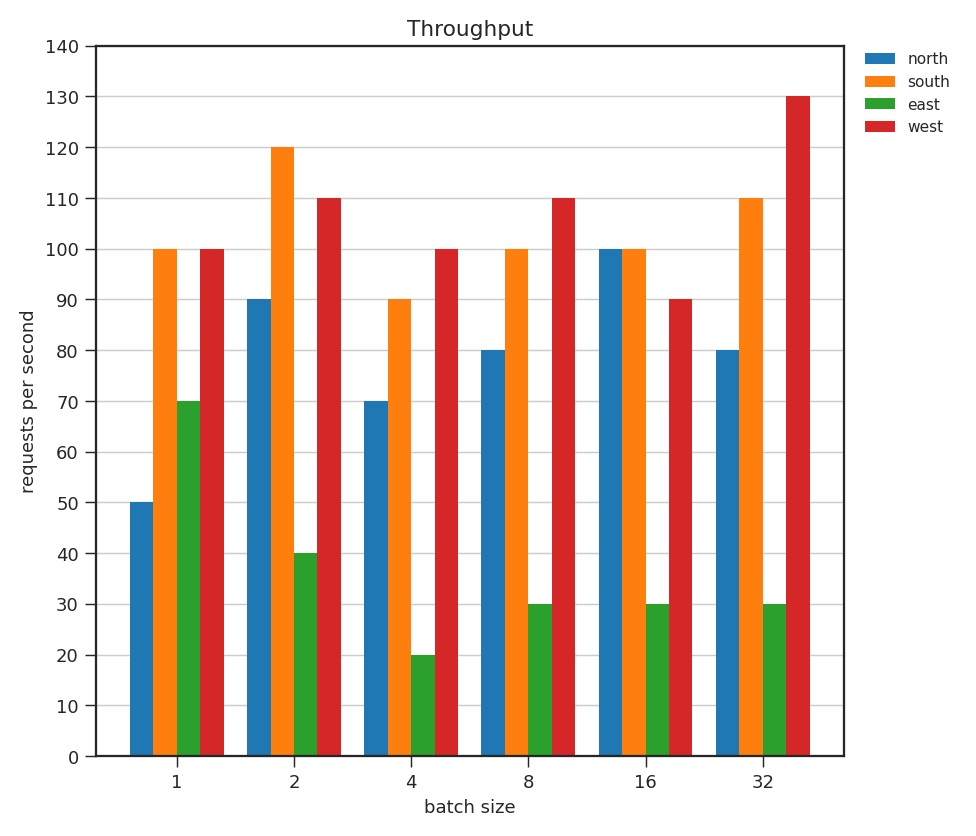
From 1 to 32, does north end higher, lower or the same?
higher
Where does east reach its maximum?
1
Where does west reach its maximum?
32
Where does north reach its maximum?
16
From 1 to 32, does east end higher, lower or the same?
lower
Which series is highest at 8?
west
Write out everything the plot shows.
Title: Throughput
x-axis: batch size, ticks 1 2 4 8 16 32
y-axis: requests per second, ticks 0 10 20 30 40 50 60 70 80 90 100 110 120 130 140
Legend: north, south, east, west
Values:
north: 50 90 70 80 100 80
south: 100 120 90 100 100 110
east: 70 40 20 30 30 30
west: 100 110 100 110 90 130
